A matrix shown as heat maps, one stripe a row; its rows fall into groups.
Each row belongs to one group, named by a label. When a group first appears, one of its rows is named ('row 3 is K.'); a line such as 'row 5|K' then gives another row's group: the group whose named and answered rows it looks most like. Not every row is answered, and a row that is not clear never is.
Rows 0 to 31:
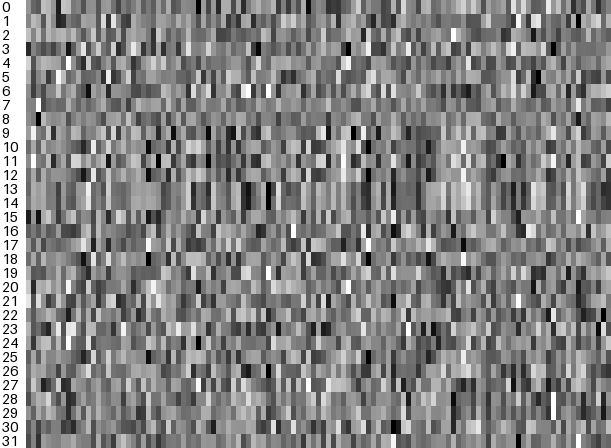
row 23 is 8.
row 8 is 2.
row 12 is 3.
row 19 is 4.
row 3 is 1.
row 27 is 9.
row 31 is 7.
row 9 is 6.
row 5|7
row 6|4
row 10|3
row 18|3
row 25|3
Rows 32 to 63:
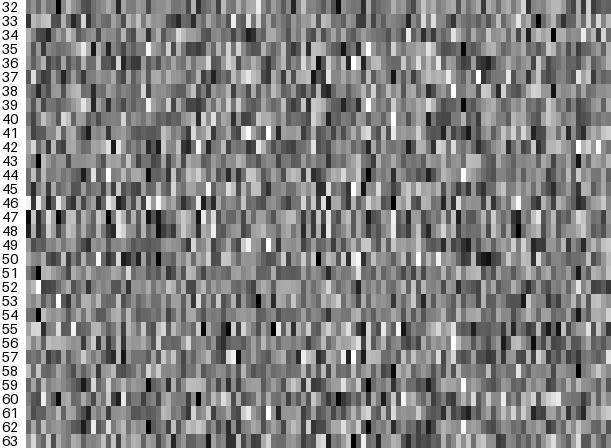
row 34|8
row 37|9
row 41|4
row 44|3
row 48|7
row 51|2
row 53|9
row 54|2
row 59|3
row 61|4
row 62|3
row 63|6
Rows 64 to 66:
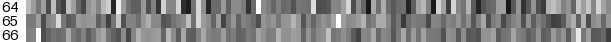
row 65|9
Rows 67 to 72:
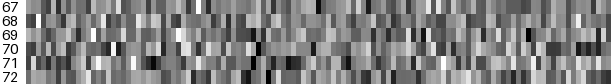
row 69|8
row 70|1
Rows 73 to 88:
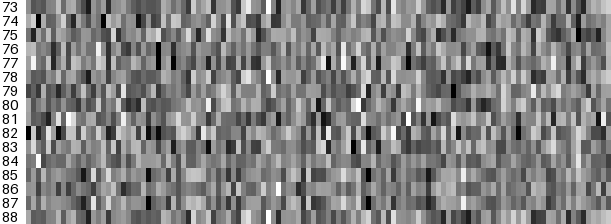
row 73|4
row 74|2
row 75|1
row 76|6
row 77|6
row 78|4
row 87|3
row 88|4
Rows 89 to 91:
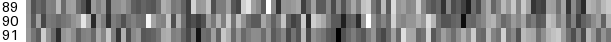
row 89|4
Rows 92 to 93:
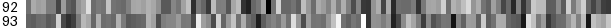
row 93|9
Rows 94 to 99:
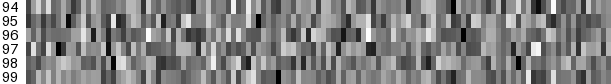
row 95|1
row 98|7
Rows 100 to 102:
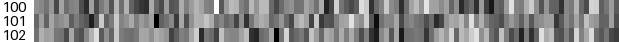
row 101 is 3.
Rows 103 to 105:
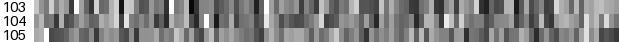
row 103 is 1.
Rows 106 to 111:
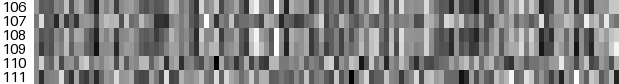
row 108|4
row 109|4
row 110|6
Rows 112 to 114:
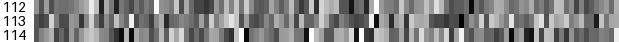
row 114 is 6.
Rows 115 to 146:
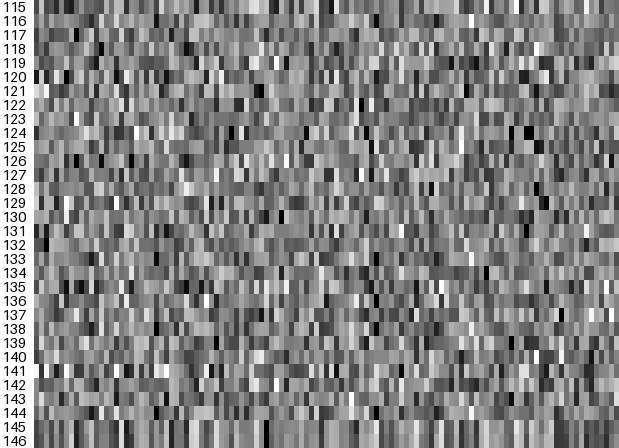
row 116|3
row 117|1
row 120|7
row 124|6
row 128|8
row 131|7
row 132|2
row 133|3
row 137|8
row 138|3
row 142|4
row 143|6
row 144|3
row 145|1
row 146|1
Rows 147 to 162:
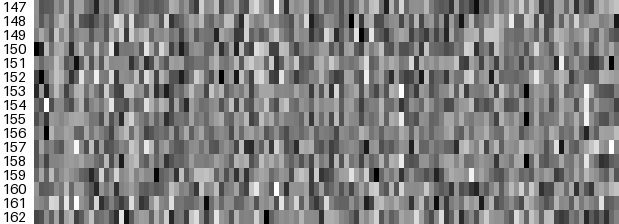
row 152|2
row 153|7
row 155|7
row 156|2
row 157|8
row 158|7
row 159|3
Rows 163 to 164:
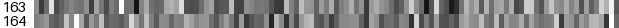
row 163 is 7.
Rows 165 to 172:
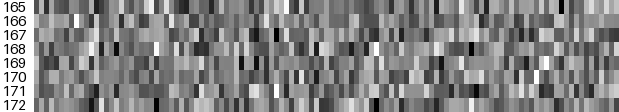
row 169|8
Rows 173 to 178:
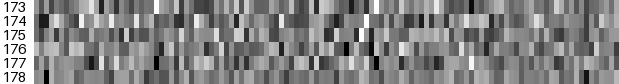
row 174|2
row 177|3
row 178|2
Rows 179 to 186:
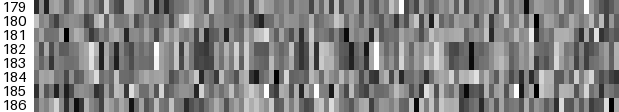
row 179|7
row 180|8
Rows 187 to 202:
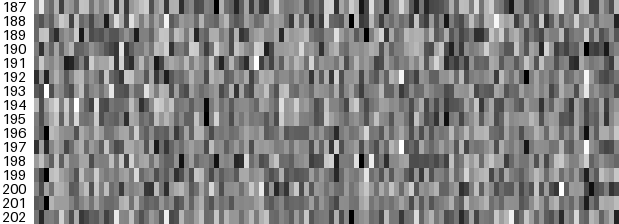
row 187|6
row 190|1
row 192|7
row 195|1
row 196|2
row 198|6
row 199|2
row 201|2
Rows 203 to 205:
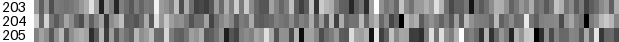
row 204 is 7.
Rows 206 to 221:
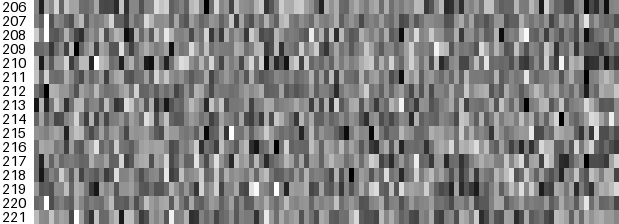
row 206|1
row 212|2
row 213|7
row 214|8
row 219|4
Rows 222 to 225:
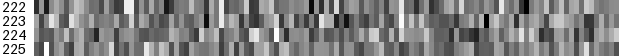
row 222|7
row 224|4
